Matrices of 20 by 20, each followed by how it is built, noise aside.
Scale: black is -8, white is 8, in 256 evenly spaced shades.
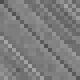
Toeplitz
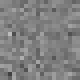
low rank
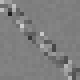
banded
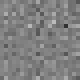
low rank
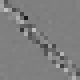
banded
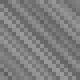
Toeplitz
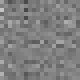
low rank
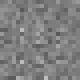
low rank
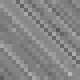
Toeplitz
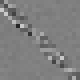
banded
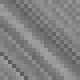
Toeplitz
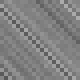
Toeplitz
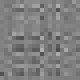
low rank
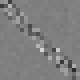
banded
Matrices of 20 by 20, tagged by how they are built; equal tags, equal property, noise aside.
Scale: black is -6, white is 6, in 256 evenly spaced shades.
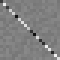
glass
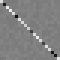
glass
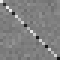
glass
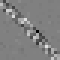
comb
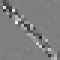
comb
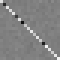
glass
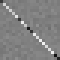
glass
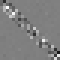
comb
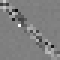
comb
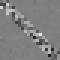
comb
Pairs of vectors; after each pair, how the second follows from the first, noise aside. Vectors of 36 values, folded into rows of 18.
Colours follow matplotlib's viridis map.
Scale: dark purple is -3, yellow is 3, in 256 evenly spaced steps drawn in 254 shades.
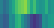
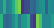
sign-scrambled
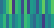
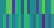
copied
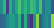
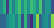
copied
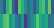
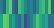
copied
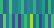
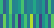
copied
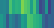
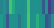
partly zeroed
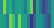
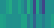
partly zeroed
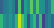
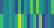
copied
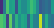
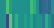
partly zeroed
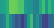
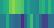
copied
